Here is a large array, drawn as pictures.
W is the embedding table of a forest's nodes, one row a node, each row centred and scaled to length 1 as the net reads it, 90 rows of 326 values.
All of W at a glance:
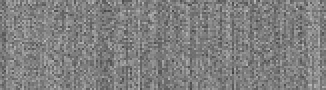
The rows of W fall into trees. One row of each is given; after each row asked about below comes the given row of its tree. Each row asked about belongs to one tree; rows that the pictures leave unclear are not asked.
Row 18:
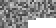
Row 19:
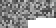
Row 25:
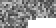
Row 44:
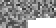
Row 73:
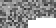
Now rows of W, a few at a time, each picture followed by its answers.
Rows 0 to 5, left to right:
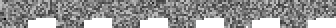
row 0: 73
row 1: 25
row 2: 25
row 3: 25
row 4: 44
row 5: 44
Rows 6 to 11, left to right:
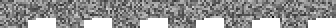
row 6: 18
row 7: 19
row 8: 19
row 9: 73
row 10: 18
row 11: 18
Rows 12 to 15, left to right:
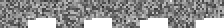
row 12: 19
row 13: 25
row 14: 19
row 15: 44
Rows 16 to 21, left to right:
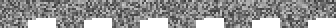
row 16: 19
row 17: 18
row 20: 18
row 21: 25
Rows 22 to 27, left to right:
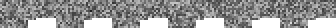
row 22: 73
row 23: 18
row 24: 18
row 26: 19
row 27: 19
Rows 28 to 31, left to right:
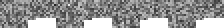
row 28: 18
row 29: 18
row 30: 19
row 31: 25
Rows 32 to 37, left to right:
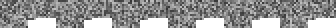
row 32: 19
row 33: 73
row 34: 73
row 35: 19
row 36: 18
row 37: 19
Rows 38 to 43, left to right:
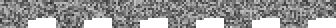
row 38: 73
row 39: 25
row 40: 18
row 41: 19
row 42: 73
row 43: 73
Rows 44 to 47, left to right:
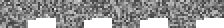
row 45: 25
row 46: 73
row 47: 25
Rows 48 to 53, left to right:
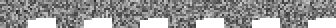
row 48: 44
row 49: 44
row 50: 18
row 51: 25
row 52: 19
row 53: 18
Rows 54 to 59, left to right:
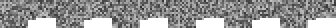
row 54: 25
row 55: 19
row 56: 44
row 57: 19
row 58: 73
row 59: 44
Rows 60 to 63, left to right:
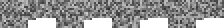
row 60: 18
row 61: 18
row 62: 18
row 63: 19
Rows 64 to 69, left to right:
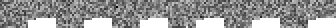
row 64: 18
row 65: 19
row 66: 44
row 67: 25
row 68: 44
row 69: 73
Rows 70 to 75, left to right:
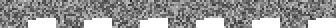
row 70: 18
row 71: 25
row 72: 44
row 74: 44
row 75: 18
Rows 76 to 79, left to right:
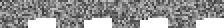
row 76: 19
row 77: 73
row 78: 73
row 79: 25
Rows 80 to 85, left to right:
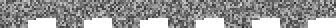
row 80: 18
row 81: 25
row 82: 18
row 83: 44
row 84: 19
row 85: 44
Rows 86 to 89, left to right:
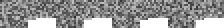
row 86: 25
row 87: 44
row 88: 18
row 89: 44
